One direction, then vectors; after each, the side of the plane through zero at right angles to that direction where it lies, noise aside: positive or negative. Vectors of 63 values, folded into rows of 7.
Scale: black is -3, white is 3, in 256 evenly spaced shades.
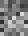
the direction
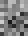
negative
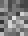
positive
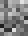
negative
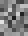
negative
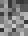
positive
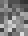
positive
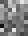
negative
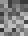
positive
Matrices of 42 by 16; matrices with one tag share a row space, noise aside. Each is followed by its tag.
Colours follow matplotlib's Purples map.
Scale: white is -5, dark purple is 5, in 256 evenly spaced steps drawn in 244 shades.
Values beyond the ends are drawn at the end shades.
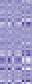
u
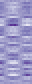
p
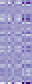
u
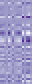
u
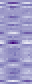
p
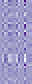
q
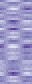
p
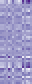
u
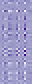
q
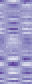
p
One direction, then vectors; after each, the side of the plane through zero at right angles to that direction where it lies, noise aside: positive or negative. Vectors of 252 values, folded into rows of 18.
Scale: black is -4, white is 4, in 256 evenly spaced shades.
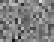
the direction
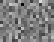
positive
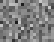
positive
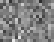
negative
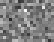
negative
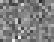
negative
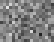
positive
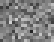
negative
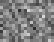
positive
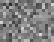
negative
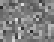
negative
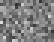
negative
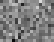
positive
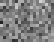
positive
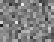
negative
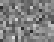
negative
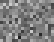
positive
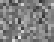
negative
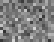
negative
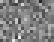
negative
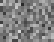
positive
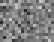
positive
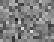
positive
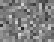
negative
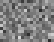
negative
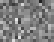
negative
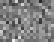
negative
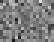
positive
